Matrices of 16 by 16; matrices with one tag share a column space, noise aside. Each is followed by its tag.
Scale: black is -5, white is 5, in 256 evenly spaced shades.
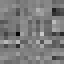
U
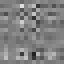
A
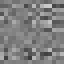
A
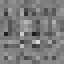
U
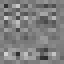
A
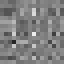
U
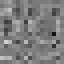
U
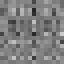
U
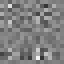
A
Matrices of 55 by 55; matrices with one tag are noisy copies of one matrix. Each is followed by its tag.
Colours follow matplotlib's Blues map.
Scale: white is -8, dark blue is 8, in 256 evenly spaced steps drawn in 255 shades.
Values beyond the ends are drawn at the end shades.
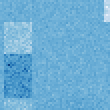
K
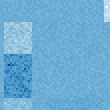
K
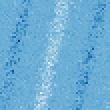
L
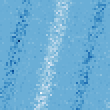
L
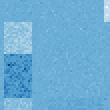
K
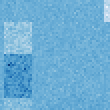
K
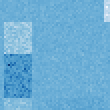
K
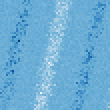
L
